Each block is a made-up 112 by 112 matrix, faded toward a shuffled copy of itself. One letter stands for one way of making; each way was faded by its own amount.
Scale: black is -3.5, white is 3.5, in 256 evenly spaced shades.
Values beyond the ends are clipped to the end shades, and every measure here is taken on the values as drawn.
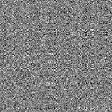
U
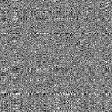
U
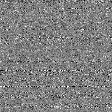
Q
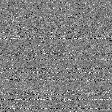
Q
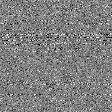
Q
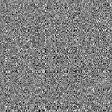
U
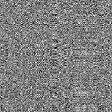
U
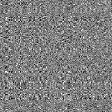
U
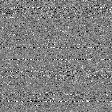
Q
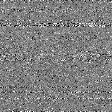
Q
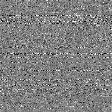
Q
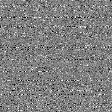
Q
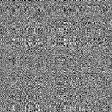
U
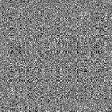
U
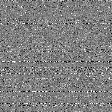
Q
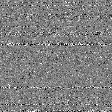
Q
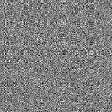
U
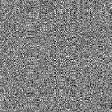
U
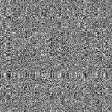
U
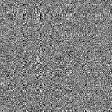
U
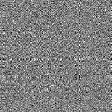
U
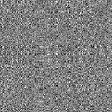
U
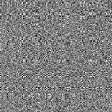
U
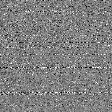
Q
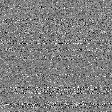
Q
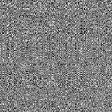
U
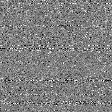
Q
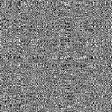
U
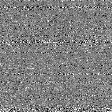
Q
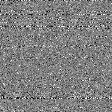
Q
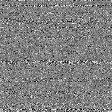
Q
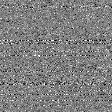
Q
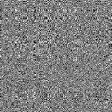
U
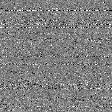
Q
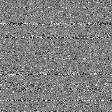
Q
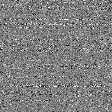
Q
